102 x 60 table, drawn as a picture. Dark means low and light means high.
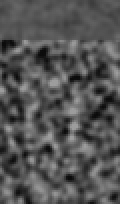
Seam: horizontal, 20% of the way down, the top part calmer. Grain: blotchy. Average level on the scale: 30%. Mirror symmetry: none. Histogram: bell-shaped.
